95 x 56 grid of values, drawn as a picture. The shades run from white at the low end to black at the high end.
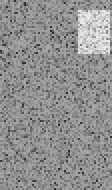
Ninth with the lowest average: top right. Stripes: none. Odd patch: lower, in the top right. Histogram: heavy tails on both sides. Mirror symmetry: none.
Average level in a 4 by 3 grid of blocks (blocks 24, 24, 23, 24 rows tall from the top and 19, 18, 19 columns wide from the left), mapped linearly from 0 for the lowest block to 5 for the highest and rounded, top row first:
5 5 0 | 5 5 4 | 5 5 5 | 5 5 5
